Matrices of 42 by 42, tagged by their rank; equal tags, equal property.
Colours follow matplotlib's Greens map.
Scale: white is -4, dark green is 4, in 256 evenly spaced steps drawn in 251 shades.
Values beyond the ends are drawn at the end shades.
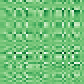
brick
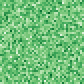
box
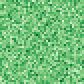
box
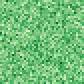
box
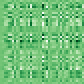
brick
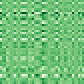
brick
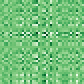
brick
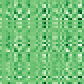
brick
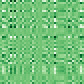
brick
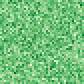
box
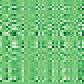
brick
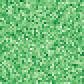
box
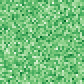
box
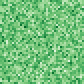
box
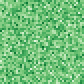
box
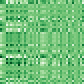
brick
